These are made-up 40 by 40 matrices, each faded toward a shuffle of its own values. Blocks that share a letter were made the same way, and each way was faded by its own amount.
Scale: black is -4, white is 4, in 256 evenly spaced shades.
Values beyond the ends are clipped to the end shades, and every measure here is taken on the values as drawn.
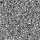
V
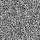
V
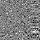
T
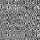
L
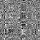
L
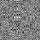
L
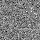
V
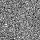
V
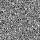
V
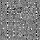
T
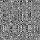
L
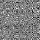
L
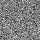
V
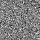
V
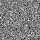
V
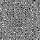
T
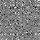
T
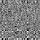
L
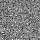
V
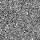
V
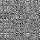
L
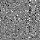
T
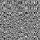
L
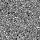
V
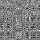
L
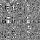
T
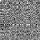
L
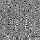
T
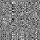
L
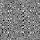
T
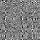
L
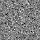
V
